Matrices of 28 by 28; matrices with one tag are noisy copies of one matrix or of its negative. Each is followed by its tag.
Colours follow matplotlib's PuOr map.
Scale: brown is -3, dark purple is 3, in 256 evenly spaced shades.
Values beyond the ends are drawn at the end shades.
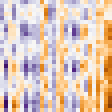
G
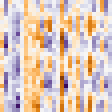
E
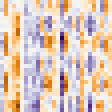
E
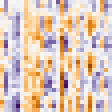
E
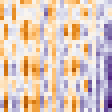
G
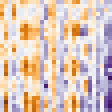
G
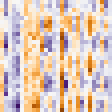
E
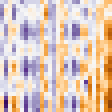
G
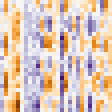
E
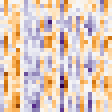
E
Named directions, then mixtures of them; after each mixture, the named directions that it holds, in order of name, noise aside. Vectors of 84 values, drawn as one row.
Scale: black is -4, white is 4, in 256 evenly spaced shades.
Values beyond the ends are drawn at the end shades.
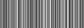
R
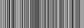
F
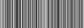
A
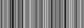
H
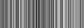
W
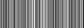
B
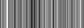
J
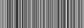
A, R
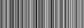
H, W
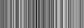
W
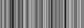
H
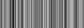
A, H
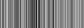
A, J, W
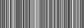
F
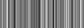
B, F, J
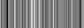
J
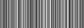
R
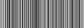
A, F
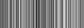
W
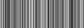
A, B, F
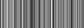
H, J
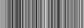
A, H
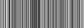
A, F, J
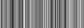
H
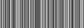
B, F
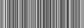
F, R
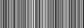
B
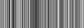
F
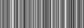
B, H, R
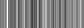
H, J, R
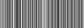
A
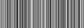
A, B, R
